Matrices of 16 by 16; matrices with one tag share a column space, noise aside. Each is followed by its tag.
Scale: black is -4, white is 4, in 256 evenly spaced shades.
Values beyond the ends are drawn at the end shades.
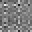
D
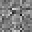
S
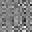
D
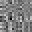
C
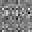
S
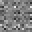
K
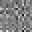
S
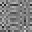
D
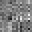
C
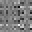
K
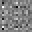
K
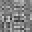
C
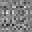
K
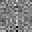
D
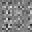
K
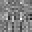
C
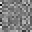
D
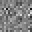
S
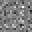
K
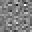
D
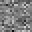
D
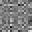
D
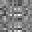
S
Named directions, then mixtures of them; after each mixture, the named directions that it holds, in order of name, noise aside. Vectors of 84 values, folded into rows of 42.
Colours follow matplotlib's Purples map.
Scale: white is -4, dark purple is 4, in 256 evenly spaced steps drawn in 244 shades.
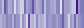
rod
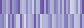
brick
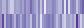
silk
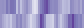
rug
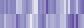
rug, silk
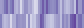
rod, rug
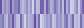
brick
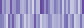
brick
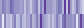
silk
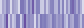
brick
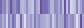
brick, silk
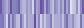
brick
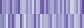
brick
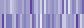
silk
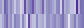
rod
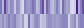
brick, rod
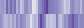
rug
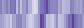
rug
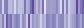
rod, silk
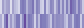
brick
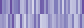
brick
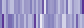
brick, silk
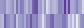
rug, silk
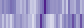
rug, silk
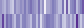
silk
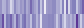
silk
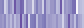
rod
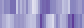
rug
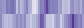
rug
